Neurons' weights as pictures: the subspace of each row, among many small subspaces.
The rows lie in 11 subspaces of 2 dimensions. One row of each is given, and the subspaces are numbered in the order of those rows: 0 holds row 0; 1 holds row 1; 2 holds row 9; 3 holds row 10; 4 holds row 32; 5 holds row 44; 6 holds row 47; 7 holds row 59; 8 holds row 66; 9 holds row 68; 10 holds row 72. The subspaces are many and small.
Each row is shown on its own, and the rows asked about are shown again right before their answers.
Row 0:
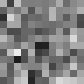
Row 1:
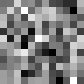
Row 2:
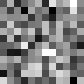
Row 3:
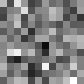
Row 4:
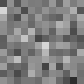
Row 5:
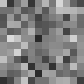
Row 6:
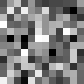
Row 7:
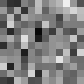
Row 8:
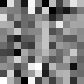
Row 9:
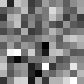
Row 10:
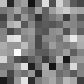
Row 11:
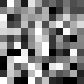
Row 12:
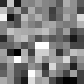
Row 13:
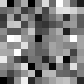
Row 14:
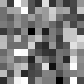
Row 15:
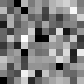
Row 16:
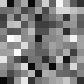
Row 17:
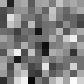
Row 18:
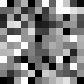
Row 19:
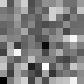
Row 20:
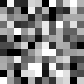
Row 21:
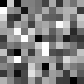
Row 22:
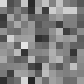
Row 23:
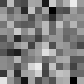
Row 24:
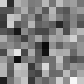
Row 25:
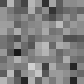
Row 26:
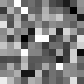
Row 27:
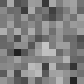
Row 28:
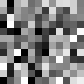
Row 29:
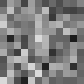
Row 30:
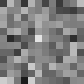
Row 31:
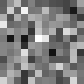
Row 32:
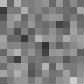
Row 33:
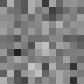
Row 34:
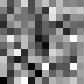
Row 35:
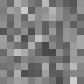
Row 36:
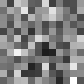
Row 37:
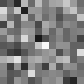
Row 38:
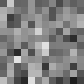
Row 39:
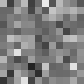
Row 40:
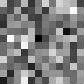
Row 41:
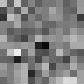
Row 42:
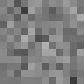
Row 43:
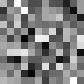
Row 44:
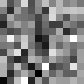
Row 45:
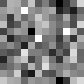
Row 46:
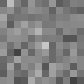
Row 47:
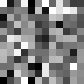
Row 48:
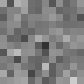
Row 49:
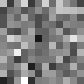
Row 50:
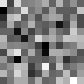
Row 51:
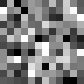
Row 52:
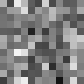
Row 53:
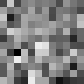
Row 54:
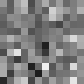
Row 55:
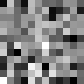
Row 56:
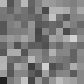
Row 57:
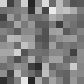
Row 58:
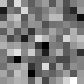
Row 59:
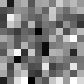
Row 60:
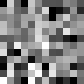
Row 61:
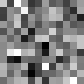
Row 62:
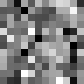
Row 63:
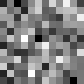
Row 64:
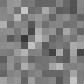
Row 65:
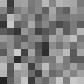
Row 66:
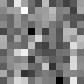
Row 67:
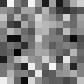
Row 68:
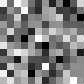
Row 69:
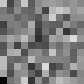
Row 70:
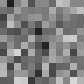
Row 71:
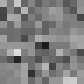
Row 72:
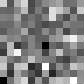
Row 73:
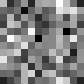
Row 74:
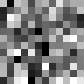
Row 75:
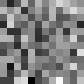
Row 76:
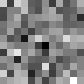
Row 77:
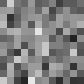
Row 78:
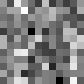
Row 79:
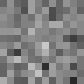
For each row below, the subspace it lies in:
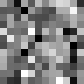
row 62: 8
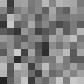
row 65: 4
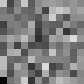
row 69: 10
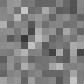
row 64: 10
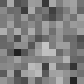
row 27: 1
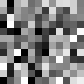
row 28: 4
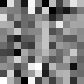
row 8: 6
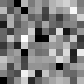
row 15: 2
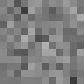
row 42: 5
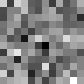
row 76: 9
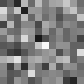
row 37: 0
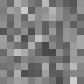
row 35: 1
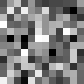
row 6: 5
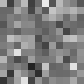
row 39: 1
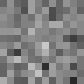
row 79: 5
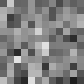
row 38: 7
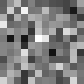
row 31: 5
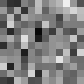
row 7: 9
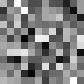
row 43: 2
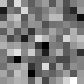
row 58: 7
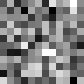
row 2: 6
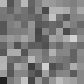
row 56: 10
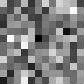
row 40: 1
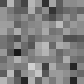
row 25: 1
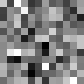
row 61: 2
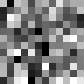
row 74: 7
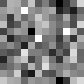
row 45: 3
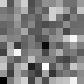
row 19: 10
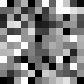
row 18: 3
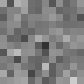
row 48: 9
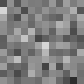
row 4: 4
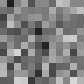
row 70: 9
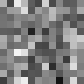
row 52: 8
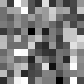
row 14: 8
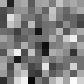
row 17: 7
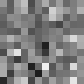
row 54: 5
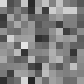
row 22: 6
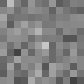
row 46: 9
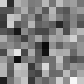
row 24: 4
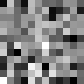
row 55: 10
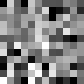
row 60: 10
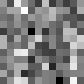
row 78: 8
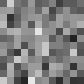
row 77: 7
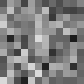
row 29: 5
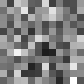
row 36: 1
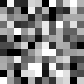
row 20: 6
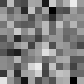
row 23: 6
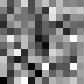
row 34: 5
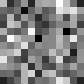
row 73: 3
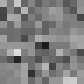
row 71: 0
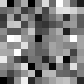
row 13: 3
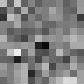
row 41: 0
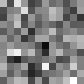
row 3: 2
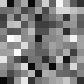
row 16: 3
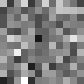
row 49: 8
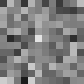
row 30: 8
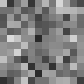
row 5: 3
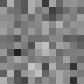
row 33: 1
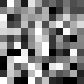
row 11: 2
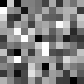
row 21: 4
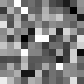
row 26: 2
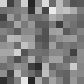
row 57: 6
